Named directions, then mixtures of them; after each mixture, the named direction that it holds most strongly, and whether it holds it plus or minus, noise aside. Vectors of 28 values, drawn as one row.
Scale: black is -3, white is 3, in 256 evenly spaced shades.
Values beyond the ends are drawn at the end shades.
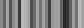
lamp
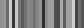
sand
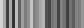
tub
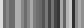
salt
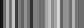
tub, minus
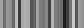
lamp, plus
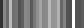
salt, minus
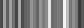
lamp, minus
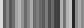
salt, plus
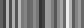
tub, minus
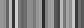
sand, plus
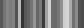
lamp, minus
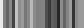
salt, plus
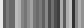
salt, plus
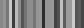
sand, plus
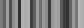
lamp, plus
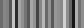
sand, minus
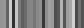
sand, plus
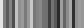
salt, plus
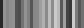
salt, minus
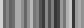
salt, plus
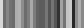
salt, plus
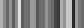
salt, plus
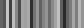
lamp, plus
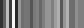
tub, minus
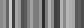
sand, plus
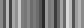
salt, plus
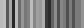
tub, plus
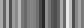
salt, plus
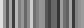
tub, plus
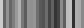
salt, plus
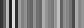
sand, minus
